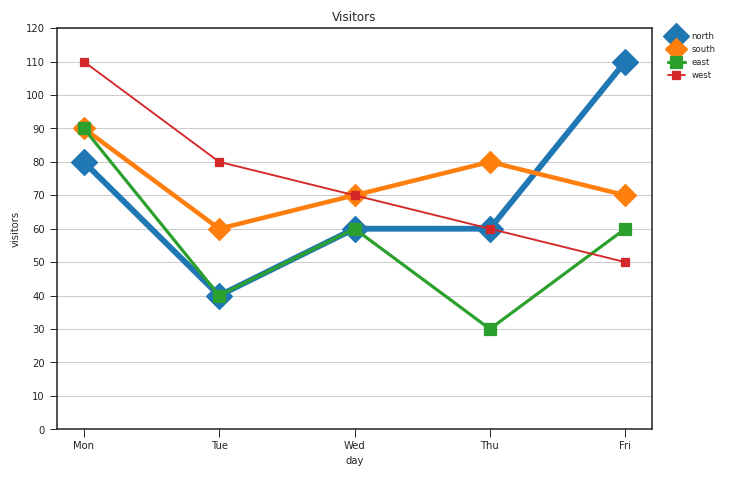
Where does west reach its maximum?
Mon
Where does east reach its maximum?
Mon
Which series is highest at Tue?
west
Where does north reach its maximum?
Fri
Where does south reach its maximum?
Mon
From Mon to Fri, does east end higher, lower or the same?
lower
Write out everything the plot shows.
Title: Visitors
x-axis: day, ticks Mon Tue Wed Thu Fri
y-axis: visitors, ticks 0 10 20 30 40 50 60 70 80 90 100 110 120
Legend: north, south, east, west
Values:
north: 80 40 60 60 110
south: 90 60 70 80 70
east: 90 40 60 30 60
west: 110 80 70 60 50
